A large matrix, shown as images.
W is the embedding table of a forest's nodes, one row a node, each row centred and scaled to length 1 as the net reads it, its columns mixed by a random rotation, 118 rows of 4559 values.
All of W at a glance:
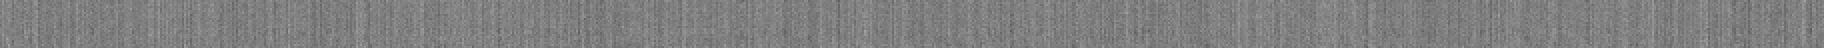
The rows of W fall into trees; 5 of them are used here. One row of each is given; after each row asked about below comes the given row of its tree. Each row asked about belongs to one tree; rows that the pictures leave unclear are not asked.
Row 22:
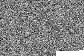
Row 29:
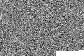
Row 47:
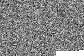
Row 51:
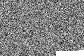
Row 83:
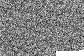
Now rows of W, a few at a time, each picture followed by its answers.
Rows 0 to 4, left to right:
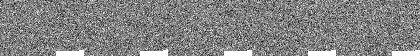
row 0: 47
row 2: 47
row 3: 83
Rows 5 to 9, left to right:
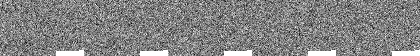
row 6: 83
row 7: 29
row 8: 47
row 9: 22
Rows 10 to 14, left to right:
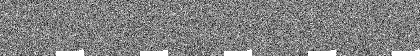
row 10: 83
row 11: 29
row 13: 22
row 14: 83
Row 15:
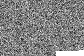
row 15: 22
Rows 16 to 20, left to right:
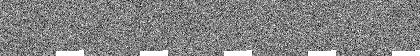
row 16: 83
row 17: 29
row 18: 22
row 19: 51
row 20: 47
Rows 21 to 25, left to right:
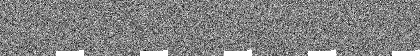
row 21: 83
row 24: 83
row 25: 83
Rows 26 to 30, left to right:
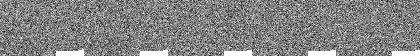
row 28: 47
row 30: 47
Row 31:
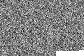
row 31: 51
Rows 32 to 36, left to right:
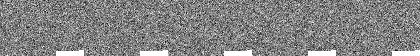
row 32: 29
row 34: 83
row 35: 29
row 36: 22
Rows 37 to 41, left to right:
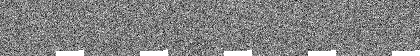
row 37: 22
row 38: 83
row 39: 83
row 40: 29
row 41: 29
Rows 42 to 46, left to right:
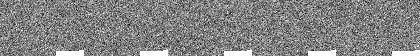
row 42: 47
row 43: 83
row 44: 83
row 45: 22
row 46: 22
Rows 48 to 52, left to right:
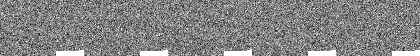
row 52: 29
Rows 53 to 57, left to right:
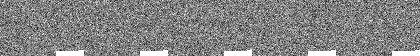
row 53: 22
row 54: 51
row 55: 83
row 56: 47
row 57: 22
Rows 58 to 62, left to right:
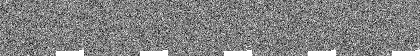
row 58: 83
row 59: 22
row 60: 22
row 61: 83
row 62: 83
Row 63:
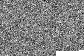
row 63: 29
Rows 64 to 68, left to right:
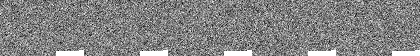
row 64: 51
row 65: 51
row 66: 47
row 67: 83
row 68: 22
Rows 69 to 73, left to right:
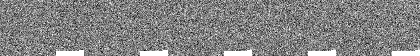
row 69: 47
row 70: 22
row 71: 83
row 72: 83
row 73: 83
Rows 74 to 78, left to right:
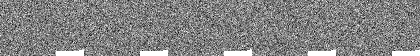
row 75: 51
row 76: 83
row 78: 51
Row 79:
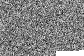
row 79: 83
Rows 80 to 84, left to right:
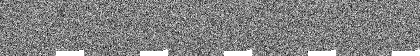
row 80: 47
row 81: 83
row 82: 83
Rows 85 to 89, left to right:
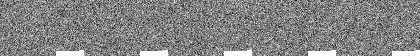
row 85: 47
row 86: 83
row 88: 29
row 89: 29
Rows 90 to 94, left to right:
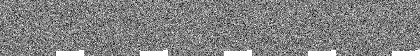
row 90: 51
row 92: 47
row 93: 47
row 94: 83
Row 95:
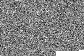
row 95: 47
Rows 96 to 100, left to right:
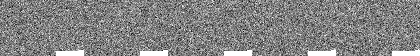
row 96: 22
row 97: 47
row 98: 47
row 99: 83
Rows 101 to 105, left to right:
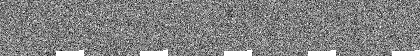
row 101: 22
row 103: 47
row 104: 22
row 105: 22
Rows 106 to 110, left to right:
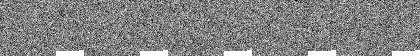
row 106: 47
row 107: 47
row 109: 29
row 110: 29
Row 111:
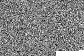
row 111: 22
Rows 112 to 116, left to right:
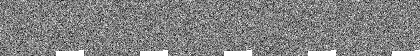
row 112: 22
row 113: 51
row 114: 22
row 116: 22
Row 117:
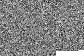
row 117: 29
